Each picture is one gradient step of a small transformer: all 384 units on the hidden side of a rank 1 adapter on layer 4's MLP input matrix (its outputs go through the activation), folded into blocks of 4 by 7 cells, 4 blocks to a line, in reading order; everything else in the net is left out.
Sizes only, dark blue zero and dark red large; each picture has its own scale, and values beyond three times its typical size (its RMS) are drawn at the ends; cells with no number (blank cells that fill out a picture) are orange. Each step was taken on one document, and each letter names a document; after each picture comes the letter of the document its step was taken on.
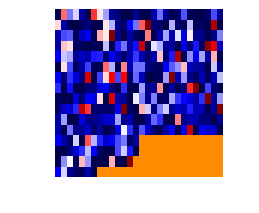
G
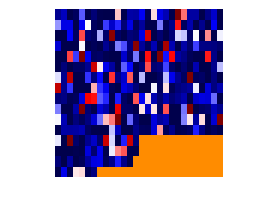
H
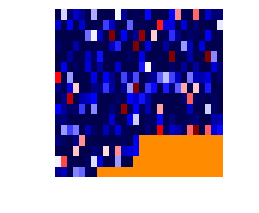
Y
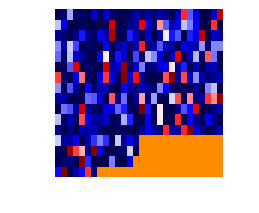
G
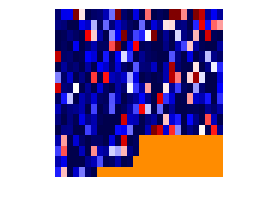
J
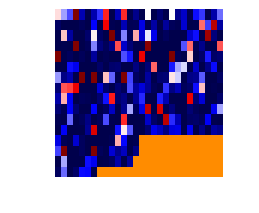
J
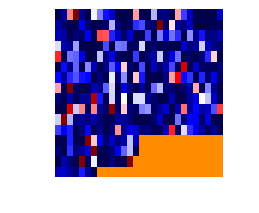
G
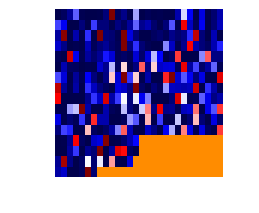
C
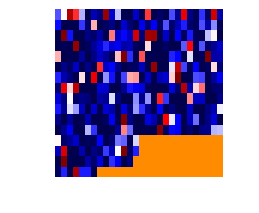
J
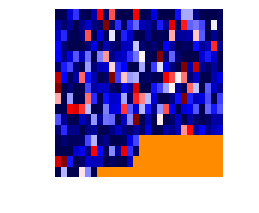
C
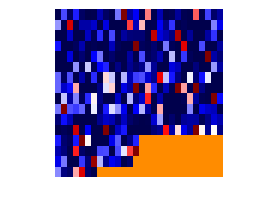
Y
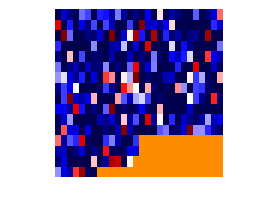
Y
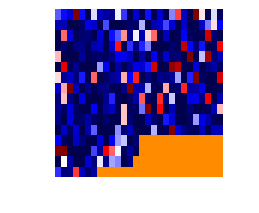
J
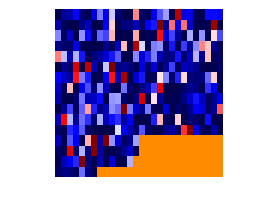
G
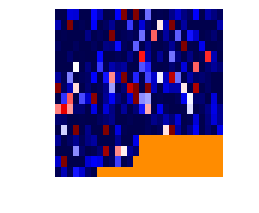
Y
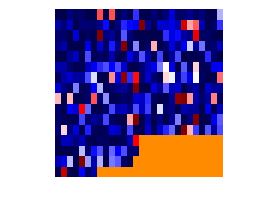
C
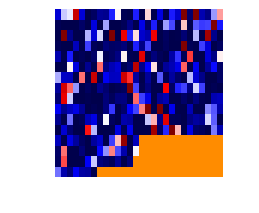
J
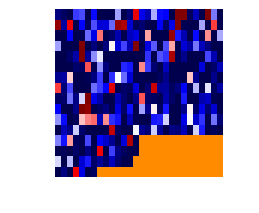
H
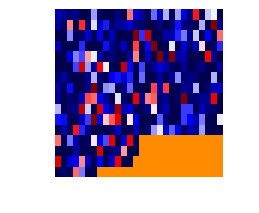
H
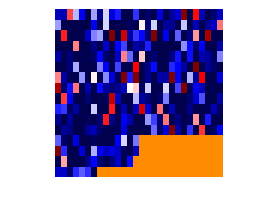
J
